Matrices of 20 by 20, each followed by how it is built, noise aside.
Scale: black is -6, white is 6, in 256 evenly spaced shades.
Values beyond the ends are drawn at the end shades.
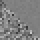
lower triangular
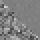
lower triangular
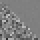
lower triangular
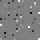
sparse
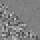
lower triangular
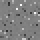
sparse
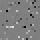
sparse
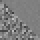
lower triangular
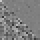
lower triangular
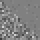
lower triangular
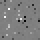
sparse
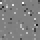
sparse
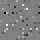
sparse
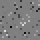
sparse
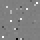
sparse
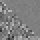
lower triangular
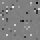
sparse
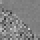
lower triangular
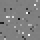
sparse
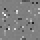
sparse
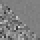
lower triangular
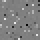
sparse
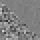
lower triangular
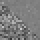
lower triangular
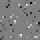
sparse
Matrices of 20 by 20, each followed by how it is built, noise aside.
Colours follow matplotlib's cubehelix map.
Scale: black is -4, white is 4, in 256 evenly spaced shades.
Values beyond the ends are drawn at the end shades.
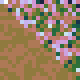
upper triangular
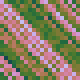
Toeplitz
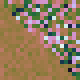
upper triangular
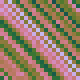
Toeplitz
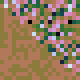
upper triangular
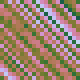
Toeplitz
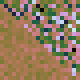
upper triangular
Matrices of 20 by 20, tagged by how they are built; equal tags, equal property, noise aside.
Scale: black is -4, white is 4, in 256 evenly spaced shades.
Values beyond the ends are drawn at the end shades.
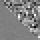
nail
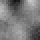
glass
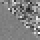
nail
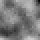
glass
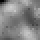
glass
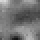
glass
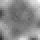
glass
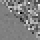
nail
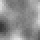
glass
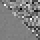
nail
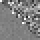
nail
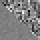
nail
